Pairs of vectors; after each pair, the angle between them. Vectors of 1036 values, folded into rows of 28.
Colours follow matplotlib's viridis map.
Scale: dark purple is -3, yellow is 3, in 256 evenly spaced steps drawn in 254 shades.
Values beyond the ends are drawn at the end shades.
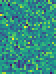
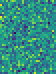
partly opposed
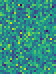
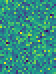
partly aligned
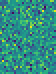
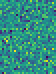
partly opposed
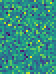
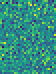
orthogonal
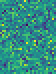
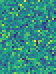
nearly parallel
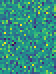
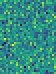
nearly opposite
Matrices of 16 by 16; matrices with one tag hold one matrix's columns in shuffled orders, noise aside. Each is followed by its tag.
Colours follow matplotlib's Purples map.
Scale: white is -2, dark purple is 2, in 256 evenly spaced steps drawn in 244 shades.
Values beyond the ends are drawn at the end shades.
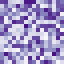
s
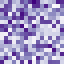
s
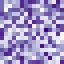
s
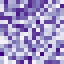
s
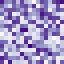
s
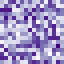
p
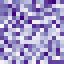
s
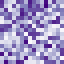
s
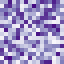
s
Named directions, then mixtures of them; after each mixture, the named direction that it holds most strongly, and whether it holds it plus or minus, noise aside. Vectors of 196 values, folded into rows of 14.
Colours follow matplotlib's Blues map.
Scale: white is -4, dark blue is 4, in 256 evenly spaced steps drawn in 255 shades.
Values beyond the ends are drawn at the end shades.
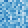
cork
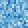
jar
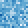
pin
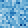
pin, minus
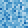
cork, plus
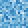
cork, plus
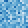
cork, plus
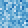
jar, minus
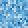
jar, minus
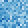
cork, plus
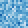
jar, minus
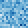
pin, minus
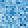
pin, minus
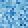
pin, minus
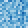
cork, minus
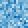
jar, plus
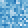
pin, plus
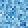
pin, minus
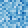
cork, minus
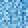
cork, minus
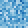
cork, minus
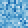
jar, plus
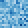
pin, minus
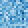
cork, minus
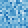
cork, plus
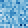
pin, minus
